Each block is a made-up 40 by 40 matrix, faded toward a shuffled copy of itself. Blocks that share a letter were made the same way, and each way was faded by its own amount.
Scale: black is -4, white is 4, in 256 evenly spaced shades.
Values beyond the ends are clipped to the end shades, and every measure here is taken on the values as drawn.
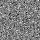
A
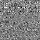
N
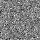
A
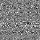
N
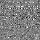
N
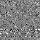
N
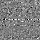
N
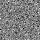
A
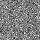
A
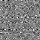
N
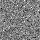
A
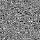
N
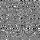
N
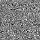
N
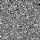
A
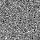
A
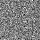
A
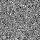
A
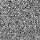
N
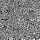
N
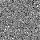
A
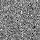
A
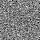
A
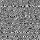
N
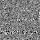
N
